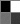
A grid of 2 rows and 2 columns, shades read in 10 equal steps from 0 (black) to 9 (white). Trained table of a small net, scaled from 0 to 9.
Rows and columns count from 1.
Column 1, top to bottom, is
0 4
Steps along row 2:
down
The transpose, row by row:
0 4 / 9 2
